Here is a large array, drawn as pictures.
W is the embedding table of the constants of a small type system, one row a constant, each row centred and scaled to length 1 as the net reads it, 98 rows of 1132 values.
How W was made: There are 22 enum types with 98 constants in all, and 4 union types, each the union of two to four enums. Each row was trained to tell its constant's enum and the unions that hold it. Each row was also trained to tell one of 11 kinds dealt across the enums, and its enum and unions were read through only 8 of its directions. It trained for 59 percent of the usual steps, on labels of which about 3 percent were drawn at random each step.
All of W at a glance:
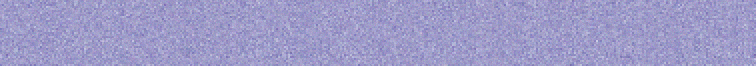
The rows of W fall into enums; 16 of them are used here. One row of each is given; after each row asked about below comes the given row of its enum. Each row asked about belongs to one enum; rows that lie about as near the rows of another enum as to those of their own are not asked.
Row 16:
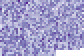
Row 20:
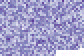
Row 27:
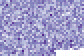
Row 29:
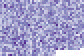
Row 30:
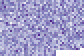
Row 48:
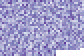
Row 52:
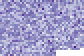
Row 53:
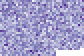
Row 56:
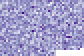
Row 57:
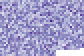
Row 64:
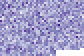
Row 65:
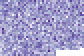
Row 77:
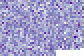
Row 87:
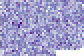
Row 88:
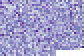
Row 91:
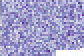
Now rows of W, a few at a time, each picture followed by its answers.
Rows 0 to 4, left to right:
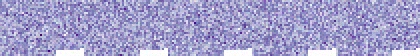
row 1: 65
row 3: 48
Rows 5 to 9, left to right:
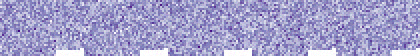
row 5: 65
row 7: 48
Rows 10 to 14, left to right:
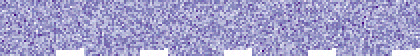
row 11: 30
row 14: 57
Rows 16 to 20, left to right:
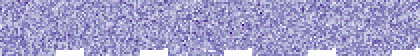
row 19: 91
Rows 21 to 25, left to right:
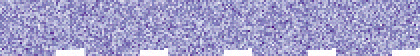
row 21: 57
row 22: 20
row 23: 65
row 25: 56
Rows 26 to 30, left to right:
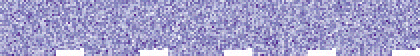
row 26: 30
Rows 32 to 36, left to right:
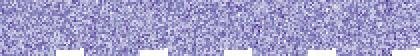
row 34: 20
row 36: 29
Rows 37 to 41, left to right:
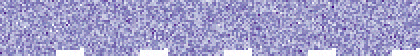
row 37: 53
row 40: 57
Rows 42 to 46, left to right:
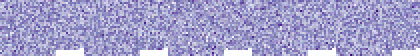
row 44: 53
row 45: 56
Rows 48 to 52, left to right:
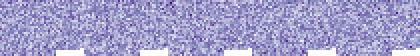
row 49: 48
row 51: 27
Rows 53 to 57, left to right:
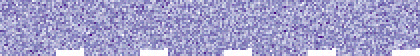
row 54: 52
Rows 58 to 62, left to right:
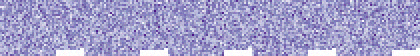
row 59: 20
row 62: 30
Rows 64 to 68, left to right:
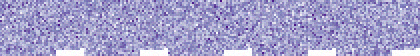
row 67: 64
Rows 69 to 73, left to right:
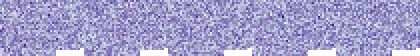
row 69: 52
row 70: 48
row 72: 91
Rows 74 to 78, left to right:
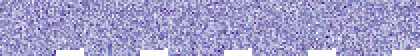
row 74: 64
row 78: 20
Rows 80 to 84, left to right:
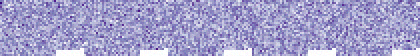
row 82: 65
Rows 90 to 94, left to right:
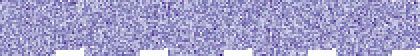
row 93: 30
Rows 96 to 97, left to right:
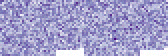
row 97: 52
